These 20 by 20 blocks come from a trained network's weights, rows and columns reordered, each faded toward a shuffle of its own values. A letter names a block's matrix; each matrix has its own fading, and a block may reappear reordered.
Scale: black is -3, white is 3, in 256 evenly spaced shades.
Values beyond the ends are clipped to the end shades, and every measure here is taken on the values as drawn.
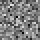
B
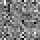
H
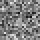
B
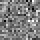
H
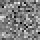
B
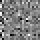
H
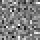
H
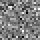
H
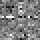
H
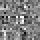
H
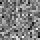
B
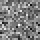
B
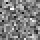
B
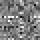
H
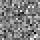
B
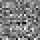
H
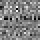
H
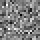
B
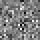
H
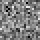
B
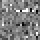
H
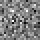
H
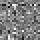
H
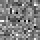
H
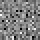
H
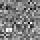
H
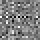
H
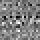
H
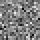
B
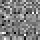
H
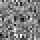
H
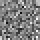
B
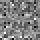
H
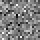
B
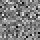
B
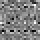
H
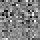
H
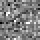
H
